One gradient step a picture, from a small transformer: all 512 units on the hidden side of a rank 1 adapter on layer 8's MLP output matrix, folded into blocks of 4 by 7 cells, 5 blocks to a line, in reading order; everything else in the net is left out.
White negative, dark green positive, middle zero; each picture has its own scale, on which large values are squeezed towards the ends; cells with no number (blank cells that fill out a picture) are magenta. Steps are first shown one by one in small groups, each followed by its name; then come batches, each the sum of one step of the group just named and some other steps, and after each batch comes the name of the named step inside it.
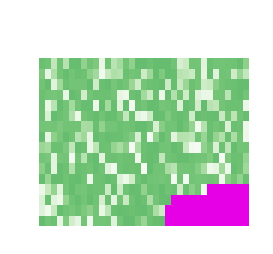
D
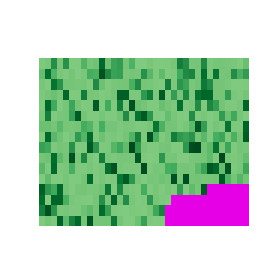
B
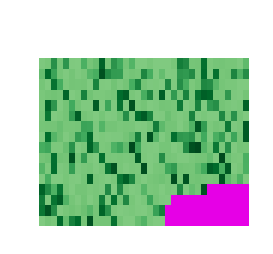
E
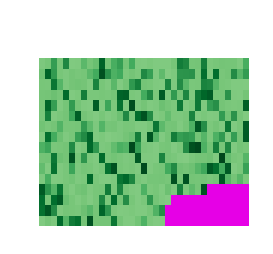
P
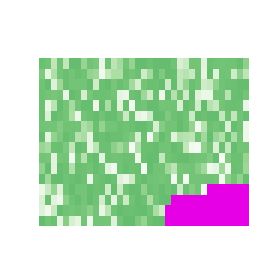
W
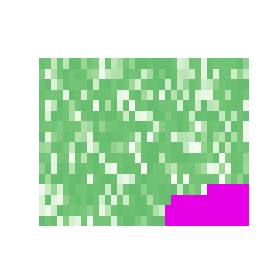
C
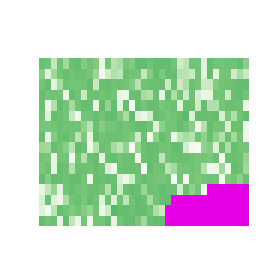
D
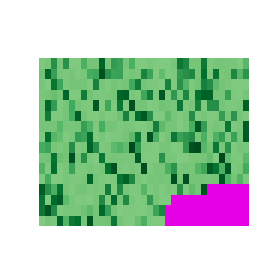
B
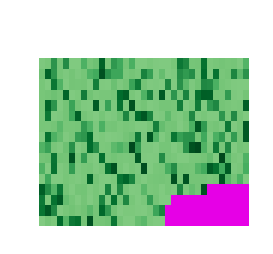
P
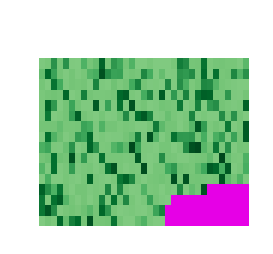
E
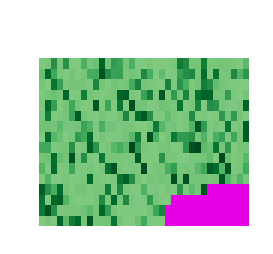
B
